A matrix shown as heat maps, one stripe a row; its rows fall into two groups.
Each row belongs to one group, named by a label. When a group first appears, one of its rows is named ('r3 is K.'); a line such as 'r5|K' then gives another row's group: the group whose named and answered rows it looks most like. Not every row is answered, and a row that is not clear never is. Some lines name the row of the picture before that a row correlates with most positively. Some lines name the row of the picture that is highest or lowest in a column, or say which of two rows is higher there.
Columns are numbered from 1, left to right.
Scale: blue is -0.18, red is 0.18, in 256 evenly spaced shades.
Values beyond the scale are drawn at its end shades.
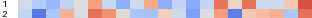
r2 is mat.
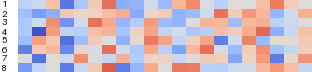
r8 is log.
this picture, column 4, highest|2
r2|mat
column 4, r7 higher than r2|No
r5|log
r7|mat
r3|log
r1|log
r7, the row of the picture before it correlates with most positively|2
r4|mat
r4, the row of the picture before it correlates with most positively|1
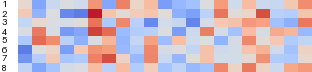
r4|log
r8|mat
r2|mat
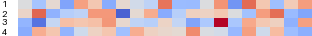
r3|mat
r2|log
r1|mat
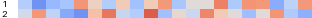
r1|mat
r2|log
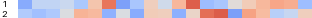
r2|mat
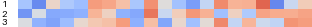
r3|mat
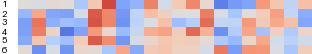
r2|log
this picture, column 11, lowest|1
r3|log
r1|log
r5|log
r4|log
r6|mat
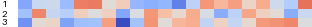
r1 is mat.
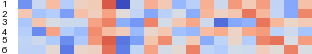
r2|mat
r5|log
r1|log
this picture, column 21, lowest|4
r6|log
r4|mat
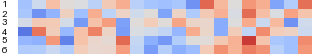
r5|mat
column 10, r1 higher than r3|No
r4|log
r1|mat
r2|mat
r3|log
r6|mat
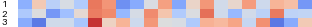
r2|log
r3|mat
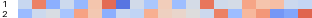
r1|log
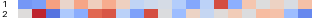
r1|mat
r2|log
